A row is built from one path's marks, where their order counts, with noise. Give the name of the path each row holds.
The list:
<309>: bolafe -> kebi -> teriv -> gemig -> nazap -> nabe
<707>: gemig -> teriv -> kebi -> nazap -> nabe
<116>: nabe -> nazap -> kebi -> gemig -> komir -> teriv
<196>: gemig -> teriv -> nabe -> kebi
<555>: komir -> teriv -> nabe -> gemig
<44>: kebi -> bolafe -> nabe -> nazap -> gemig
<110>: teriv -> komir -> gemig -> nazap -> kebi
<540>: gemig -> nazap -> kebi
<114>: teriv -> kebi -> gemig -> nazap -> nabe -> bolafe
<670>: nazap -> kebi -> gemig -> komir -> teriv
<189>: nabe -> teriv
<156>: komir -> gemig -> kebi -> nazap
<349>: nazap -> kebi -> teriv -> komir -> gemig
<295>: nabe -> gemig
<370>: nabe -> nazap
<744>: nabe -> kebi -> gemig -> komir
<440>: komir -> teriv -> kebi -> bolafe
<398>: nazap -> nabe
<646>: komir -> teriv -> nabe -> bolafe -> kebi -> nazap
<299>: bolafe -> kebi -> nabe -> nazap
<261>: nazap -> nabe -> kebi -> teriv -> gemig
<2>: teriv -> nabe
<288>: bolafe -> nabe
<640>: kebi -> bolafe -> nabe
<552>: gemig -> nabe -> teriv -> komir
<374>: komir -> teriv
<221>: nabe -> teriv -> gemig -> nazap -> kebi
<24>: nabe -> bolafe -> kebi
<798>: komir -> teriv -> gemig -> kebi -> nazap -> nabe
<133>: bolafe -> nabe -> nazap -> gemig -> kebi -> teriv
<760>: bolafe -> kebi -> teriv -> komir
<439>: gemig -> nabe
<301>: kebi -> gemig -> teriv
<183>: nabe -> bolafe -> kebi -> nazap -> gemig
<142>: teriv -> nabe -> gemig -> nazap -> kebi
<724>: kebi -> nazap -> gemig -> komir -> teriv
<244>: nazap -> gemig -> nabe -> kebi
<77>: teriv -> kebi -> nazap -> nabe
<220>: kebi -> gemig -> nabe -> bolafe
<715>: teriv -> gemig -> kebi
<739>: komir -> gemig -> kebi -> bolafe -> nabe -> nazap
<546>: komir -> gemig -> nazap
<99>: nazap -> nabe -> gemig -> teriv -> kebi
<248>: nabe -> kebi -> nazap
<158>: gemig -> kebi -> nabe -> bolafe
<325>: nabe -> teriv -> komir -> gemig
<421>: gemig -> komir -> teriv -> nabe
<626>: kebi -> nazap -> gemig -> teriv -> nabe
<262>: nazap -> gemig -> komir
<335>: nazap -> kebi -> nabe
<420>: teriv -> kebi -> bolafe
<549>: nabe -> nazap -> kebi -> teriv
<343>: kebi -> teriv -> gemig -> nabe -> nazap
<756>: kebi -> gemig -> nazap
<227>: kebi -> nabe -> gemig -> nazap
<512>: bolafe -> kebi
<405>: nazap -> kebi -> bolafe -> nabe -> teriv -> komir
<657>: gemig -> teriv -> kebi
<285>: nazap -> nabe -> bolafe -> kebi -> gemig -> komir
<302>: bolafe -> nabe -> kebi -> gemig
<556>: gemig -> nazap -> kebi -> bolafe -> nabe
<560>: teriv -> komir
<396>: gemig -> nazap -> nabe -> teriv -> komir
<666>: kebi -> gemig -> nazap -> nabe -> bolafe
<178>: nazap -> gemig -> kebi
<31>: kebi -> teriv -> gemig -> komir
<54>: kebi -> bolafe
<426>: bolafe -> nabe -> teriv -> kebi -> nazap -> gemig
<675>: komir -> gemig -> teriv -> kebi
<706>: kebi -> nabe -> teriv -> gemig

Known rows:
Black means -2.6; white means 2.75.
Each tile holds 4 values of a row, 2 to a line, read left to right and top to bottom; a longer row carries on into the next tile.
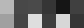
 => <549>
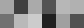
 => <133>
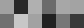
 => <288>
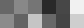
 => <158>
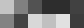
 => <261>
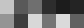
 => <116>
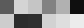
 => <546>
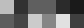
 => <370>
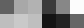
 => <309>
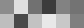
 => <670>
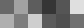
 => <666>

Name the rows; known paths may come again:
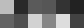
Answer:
<370>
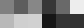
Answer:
<44>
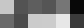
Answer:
<398>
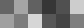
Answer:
<666>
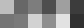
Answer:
<285>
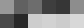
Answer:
<439>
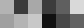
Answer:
<426>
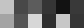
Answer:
<549>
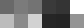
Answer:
<220>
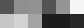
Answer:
<54>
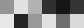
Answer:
<110>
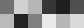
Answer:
<421>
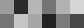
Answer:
<288>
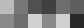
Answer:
<335>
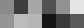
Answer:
<302>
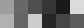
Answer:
<227>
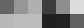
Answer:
<309>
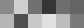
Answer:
<670>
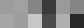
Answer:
<405>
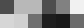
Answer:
<760>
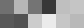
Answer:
<556>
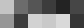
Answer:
<261>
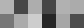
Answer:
<133>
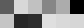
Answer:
<546>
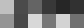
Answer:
<116>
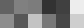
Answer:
<158>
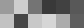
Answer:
<349>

